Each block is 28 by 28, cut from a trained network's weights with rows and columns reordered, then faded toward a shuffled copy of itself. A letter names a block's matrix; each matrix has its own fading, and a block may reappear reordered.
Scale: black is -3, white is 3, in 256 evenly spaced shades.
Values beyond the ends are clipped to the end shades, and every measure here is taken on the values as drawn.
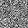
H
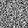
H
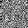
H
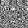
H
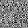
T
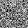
H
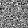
H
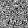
T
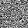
H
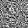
H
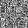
T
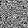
H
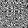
T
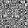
H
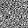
T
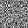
H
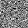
T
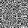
T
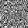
H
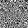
T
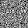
T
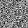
H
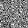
T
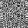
T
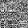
H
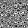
H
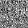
T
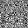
T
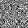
T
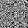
T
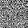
T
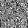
T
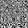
T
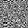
H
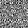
T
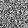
T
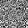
T
